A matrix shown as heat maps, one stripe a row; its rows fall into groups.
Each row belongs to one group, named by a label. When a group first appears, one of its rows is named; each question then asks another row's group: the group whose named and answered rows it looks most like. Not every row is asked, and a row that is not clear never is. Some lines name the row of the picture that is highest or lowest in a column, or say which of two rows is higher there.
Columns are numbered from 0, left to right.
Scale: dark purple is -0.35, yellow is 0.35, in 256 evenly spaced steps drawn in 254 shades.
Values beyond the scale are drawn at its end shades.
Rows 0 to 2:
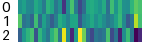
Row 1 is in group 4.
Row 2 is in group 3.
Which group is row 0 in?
4
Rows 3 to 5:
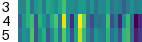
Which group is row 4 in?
3
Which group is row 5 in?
3
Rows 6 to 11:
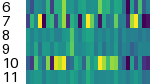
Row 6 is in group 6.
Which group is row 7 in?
3
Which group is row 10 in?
6
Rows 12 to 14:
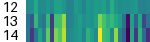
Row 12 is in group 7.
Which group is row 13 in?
6
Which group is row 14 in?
6
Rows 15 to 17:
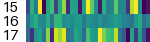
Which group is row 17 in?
6
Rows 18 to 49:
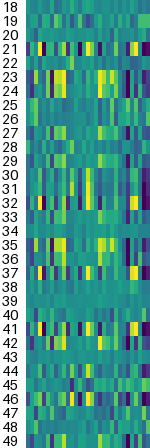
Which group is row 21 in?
3
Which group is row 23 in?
6
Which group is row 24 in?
6
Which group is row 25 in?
7
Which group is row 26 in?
7
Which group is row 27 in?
6
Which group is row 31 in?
3
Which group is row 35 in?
6
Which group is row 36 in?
6
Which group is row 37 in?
3
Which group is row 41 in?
3
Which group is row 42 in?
6
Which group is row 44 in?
3
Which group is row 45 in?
4
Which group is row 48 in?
7
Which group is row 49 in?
6
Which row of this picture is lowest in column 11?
45
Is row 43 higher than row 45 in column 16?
Yes
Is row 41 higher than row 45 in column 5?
Yes
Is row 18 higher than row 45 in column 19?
No
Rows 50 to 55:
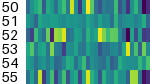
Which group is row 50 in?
3
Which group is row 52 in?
6
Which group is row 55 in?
3
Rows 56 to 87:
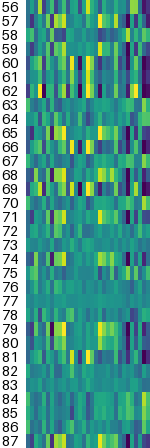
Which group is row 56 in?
3
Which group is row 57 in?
6
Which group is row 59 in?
6
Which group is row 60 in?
3
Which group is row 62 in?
3
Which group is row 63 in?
4
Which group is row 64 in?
4
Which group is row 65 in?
6
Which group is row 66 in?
3
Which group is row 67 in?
4
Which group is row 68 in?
6
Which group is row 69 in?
3
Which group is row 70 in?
4
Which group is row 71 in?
6
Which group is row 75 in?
7
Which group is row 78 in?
4
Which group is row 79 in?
6
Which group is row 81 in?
3
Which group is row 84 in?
4
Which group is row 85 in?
4
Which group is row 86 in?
4
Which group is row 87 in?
6
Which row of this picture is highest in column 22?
57
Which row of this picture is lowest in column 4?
62
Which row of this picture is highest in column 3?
62
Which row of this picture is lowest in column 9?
58
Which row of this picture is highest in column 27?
62
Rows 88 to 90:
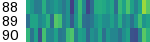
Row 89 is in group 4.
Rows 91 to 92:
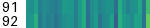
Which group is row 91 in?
7
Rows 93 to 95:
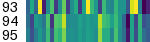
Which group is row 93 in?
3
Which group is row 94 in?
6
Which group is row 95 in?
6
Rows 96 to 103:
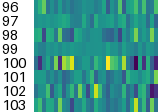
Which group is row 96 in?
7
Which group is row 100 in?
6
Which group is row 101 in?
7
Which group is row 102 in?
3
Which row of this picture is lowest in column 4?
102
